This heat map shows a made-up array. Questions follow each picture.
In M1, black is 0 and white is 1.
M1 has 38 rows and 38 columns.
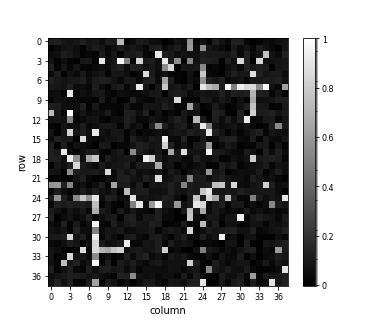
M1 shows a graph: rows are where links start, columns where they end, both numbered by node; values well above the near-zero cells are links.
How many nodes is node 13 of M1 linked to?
4
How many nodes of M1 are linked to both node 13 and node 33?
0
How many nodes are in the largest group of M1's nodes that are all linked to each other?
3
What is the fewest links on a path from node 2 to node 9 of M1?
4
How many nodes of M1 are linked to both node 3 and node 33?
0
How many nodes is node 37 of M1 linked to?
3
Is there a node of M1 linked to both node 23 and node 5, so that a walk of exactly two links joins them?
yes
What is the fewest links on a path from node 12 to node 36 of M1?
4
